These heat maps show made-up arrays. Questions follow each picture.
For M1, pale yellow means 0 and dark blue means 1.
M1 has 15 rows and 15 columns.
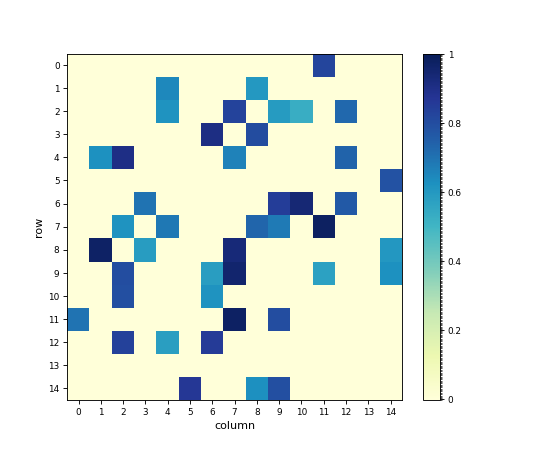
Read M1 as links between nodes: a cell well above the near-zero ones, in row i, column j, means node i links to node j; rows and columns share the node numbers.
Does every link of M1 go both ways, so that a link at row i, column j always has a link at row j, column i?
yes
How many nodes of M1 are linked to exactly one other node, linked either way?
2
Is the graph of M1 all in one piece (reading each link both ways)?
no
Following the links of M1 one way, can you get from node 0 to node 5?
yes
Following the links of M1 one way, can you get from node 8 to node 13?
no
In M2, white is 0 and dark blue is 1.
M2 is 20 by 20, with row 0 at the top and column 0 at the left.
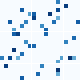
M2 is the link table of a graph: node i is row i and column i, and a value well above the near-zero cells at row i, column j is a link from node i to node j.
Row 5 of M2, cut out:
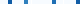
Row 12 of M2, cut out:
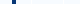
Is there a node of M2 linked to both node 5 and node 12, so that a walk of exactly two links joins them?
no
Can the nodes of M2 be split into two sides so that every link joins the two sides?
yes
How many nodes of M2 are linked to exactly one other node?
8
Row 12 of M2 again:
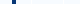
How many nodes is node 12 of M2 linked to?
1
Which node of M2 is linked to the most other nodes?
node 14
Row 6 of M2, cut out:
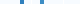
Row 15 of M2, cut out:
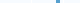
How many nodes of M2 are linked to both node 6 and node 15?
0
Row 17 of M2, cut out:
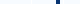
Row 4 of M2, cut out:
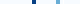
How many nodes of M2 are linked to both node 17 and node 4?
1
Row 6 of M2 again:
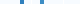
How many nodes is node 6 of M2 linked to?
2
